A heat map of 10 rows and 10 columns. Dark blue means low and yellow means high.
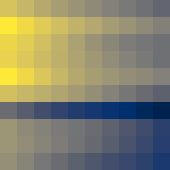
The grain runs across in streaks. The ninth with the highest average is the top left. Neither half mirrors the other. Values rise toward the top left.
